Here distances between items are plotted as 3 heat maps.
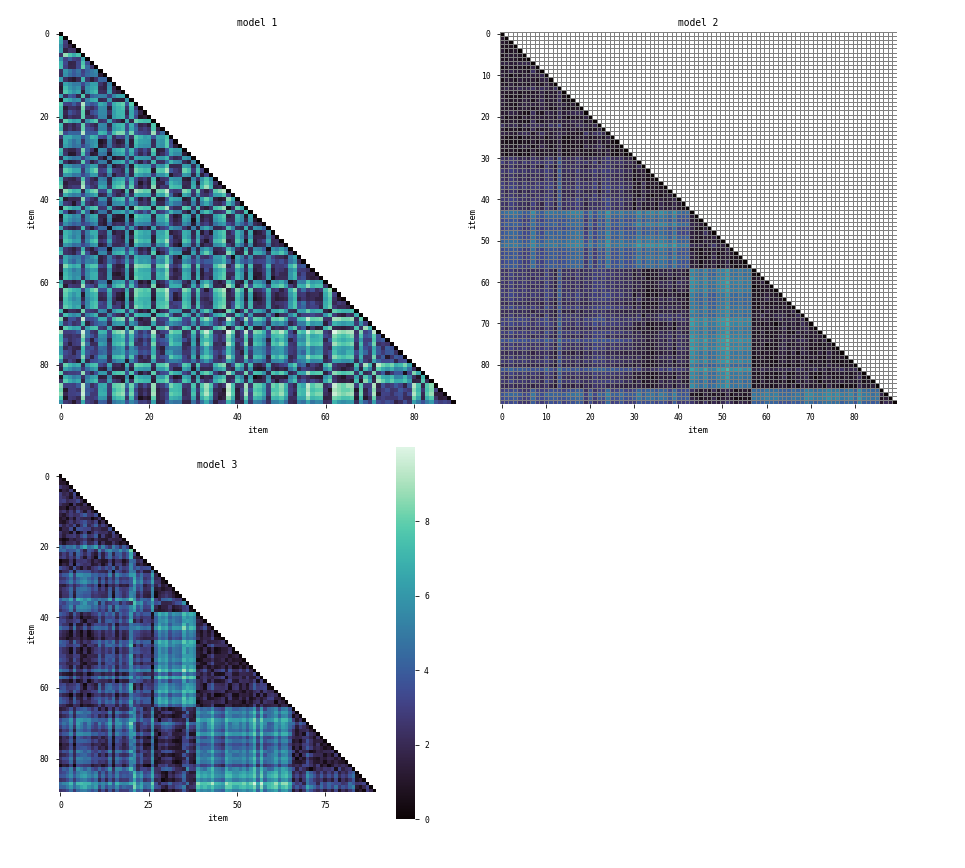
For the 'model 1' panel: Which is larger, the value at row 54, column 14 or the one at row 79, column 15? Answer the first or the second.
the first
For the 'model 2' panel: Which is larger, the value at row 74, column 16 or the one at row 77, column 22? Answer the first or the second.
the first
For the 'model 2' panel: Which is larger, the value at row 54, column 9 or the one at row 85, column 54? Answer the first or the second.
the second
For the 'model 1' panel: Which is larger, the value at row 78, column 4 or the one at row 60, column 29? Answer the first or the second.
the first
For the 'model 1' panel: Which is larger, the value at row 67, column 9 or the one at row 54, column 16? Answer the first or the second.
the first
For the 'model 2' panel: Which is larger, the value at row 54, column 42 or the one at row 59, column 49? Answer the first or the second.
the second
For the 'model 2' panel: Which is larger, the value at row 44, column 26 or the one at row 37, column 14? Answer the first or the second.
the first
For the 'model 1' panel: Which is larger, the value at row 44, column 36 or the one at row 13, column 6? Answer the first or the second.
the first
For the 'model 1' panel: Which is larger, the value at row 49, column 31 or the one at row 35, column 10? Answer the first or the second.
the first
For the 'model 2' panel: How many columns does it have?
90
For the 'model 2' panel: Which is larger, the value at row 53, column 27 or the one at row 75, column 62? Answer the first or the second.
the first
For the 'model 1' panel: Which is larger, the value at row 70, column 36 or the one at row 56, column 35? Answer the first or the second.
the second
